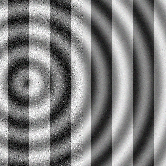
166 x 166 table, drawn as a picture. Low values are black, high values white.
Seam: vertical, 50% of the way across, the right part calmer. Slope: none. Rings: centred on the middle left. Stripes: upright, repeating 4 times.
